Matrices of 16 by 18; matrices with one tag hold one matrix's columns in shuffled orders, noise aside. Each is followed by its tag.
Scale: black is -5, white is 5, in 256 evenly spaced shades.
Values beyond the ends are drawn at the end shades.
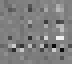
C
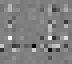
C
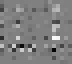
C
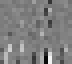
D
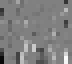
D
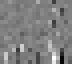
D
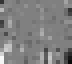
D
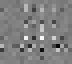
C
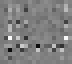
C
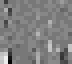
D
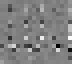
C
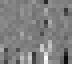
D
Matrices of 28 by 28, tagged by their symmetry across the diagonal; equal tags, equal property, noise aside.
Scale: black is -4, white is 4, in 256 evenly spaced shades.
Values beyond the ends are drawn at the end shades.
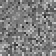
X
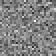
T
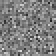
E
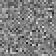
E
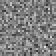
E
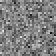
T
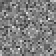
X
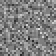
E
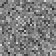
X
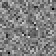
X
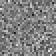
X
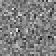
T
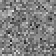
T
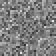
X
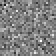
X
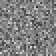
T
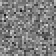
T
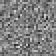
E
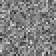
T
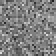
E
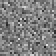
E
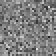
E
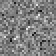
X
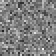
T
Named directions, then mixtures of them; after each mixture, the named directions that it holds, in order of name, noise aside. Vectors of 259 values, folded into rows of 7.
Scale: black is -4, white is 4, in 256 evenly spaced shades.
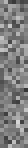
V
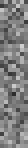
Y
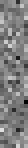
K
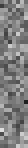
K, Y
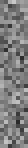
V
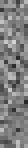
K, Y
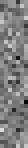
K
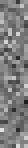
K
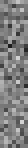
K, V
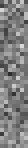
Y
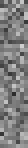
Y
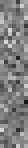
K
